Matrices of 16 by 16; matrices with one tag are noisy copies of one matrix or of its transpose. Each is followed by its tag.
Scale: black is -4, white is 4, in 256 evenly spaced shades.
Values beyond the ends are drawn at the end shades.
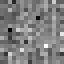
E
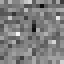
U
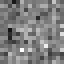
E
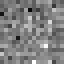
E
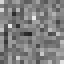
U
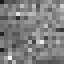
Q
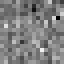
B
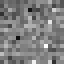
E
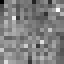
Q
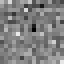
U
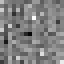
U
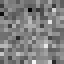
E
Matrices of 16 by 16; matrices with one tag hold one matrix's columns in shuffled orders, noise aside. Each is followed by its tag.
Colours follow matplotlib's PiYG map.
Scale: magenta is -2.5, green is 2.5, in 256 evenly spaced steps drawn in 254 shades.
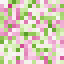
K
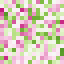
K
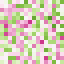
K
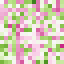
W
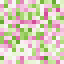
K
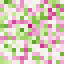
K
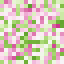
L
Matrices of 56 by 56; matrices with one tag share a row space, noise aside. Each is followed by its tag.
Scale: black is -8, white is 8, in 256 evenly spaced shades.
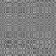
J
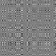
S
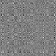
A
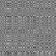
J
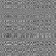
J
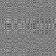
J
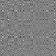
A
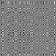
A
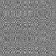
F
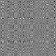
A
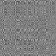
F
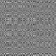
J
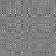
S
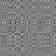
S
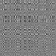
F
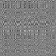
F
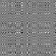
S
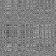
J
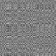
J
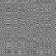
J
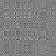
F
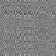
F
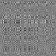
F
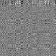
S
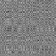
J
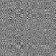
S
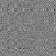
A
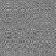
J
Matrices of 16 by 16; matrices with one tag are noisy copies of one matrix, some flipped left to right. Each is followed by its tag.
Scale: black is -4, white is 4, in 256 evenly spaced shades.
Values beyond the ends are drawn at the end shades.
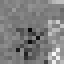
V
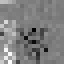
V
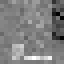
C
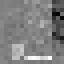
C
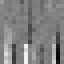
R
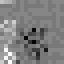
V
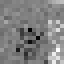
V
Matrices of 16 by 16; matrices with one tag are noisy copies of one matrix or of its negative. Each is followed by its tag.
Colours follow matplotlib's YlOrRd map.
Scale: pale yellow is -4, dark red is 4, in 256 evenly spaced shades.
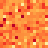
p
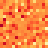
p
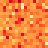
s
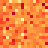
s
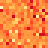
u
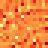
p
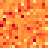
p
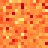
s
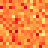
u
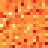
p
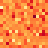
u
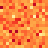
u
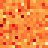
p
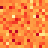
u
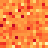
p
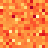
u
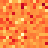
s
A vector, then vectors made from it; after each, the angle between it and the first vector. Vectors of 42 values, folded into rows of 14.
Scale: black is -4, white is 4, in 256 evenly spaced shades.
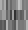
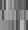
partly opposed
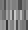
nearly opposite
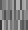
orthogonal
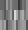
nearly opposite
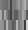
partly aligned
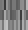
orthogonal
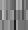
partly aligned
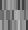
partly opposed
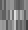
nearly opposite
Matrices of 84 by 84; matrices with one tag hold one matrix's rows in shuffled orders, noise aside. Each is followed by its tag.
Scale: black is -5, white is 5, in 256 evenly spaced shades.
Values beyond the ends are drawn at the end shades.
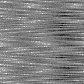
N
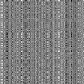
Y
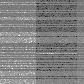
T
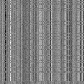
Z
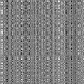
Y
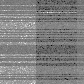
T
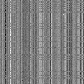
Z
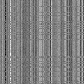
Z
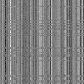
Z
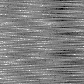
N
